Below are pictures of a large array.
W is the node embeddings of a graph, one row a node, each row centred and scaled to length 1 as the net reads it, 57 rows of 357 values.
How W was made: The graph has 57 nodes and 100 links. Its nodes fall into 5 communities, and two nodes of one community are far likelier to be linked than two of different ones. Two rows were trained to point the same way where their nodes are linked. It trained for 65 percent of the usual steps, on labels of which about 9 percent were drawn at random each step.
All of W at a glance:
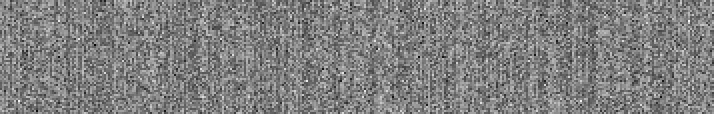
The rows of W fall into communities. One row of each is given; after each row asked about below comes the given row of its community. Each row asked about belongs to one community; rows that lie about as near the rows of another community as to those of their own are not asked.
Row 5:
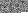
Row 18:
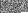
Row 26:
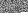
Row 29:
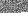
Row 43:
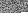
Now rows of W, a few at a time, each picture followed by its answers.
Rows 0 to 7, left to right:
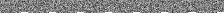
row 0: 5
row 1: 29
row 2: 5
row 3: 26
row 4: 18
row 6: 29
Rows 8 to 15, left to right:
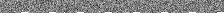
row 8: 5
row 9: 43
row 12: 29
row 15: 43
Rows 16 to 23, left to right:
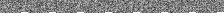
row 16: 43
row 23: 26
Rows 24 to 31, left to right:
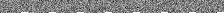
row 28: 26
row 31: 29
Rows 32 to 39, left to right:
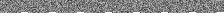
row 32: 43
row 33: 29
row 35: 18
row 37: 29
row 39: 29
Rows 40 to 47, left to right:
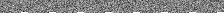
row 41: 43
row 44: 43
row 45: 26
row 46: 5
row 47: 43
